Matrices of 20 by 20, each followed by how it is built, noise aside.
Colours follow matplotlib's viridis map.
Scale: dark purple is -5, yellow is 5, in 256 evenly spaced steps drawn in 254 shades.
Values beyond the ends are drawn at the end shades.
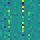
uneven columns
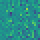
uneven columns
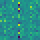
uneven columns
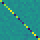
diagonal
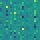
uneven columns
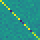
diagonal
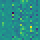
uneven columns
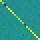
diagonal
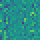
uneven columns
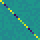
diagonal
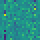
uneven columns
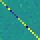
diagonal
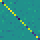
diagonal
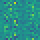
uneven columns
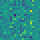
uneven columns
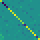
diagonal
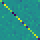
diagonal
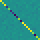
diagonal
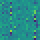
uneven columns
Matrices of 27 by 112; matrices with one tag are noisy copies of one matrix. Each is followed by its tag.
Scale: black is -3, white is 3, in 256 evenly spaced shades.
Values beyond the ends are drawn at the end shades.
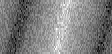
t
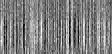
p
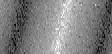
t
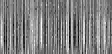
p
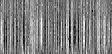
p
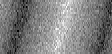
t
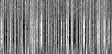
p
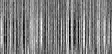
p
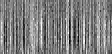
p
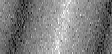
t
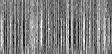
p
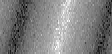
t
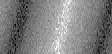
t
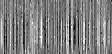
p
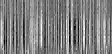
p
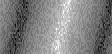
t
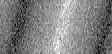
t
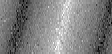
t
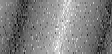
t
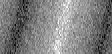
t
